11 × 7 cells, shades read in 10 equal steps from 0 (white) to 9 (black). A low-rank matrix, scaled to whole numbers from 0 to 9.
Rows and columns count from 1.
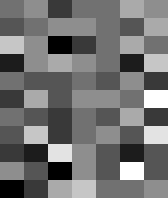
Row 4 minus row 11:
-1 -3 0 2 0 3 -2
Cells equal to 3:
7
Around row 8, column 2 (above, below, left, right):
6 8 6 7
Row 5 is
5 6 6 5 6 4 7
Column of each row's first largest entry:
3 1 3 1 7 1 3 3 2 3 1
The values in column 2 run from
2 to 8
